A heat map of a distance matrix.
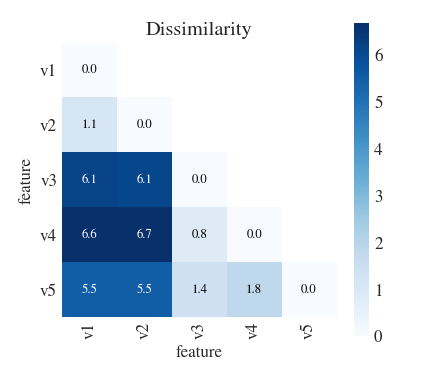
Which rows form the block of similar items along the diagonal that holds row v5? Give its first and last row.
v3 to v5
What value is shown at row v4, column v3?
0.8
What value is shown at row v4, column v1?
6.6
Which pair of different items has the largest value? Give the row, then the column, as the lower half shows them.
v4, v2
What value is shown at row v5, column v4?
1.8
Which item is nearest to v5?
v3
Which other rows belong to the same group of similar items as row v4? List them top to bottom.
v3, v5
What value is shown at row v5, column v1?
5.5
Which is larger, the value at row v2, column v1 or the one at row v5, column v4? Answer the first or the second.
the second
